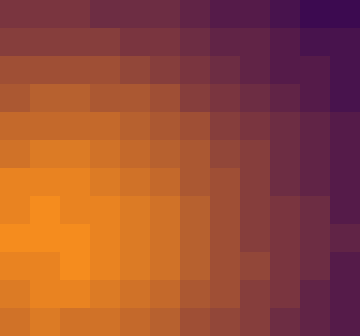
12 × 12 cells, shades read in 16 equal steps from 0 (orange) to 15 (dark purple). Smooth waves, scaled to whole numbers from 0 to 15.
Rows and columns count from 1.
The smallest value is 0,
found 5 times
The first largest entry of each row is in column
11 11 12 12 12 12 12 12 12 12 12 12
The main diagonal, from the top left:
10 9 7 6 5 5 6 7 9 10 12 13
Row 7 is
1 1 1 2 3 4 6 7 9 11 12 13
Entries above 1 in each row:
12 12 12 12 12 12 9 8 8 8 10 12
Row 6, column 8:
8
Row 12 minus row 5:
-1 -2 -1 -1 -1 -1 0 -1 -1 0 0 0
